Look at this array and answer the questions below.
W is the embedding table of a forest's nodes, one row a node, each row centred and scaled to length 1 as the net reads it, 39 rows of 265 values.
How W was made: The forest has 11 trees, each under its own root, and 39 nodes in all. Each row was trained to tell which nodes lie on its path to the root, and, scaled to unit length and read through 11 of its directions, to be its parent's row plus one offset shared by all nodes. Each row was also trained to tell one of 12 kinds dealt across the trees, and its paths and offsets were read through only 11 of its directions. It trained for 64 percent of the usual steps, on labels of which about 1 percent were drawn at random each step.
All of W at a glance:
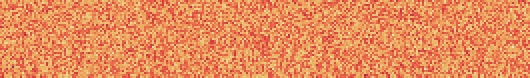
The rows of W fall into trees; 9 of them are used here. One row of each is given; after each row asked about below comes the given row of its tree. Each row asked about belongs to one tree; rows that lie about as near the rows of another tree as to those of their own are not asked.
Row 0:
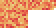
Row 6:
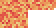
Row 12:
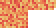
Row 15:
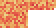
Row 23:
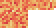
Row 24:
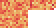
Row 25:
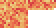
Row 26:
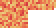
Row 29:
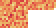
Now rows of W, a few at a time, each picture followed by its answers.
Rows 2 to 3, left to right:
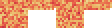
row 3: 29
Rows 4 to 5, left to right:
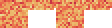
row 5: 12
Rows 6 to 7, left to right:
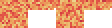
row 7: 6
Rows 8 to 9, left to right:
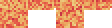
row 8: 0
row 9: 6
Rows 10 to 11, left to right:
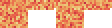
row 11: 15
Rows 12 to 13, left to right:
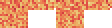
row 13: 6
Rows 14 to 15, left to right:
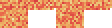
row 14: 12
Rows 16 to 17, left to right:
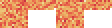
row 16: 25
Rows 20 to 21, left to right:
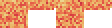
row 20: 15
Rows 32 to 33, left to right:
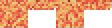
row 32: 0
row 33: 26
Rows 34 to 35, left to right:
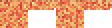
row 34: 26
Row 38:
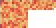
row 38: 25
